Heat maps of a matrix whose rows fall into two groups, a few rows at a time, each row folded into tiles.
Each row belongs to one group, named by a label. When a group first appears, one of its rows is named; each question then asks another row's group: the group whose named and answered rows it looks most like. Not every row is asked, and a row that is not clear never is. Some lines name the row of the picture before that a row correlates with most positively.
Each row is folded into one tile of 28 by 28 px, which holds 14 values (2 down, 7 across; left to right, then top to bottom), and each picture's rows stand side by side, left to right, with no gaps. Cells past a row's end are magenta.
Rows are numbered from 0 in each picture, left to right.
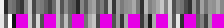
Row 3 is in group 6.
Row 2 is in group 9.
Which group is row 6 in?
9
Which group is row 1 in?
9
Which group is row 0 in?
9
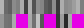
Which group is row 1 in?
9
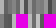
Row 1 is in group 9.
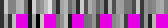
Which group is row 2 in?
6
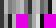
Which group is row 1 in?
6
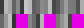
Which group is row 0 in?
6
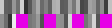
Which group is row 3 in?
6
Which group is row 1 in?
6
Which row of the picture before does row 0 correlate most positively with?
1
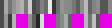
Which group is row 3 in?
9
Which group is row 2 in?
6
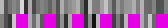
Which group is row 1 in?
9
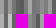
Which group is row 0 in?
9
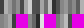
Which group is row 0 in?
6
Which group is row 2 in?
6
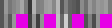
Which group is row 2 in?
9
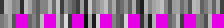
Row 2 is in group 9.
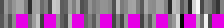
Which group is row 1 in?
6
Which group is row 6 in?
6
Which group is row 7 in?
9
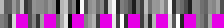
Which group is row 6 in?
9
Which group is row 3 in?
6
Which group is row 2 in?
6
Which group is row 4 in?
9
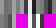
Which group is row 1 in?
9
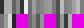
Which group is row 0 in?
6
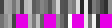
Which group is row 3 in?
9
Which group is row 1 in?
9
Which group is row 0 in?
6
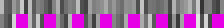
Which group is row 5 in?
9
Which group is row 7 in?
9
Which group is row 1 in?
9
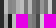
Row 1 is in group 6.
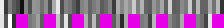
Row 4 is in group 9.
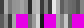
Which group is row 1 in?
6
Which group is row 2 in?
9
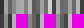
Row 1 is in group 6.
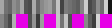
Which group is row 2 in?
9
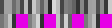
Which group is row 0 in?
6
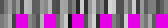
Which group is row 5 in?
9
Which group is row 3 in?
6
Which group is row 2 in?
6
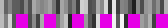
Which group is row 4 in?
9
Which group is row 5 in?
6
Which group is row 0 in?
9
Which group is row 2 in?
6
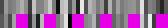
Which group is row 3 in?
6
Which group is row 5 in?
9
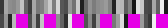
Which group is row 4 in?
6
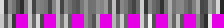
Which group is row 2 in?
9
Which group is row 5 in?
9
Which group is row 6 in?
9
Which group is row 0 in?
9
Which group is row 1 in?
9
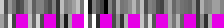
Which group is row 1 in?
9
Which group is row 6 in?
9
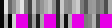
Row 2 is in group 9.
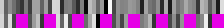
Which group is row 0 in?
9
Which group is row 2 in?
9
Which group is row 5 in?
6
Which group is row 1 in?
6
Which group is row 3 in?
6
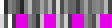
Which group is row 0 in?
9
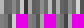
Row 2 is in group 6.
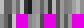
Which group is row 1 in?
6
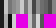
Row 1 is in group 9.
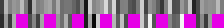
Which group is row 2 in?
9
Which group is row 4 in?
9
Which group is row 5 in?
9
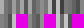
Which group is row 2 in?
9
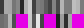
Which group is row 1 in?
9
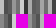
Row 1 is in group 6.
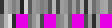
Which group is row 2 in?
6
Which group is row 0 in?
6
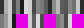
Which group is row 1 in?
9
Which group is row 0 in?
6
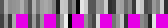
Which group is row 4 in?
6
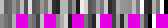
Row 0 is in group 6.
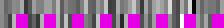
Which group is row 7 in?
9
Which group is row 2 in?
9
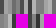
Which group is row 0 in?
6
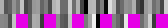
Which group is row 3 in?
6
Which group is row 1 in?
6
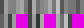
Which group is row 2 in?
9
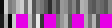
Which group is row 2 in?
6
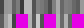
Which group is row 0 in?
6
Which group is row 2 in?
9
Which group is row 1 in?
9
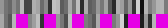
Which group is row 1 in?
6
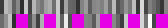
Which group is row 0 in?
6
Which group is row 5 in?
9
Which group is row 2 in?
9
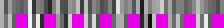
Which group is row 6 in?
9
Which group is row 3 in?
9
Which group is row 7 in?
9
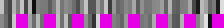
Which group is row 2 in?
9
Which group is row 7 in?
6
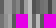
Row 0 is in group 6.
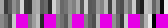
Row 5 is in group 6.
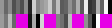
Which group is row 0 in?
9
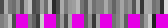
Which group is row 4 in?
6
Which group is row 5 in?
6
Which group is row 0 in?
6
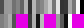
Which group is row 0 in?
6
